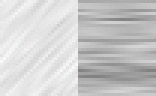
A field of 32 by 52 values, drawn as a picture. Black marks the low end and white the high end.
The table splits into one row of 2 panels. Panel 1,1: very high, slanting up to the right, faint in contrast. Panel 1,2: high, streaked across.
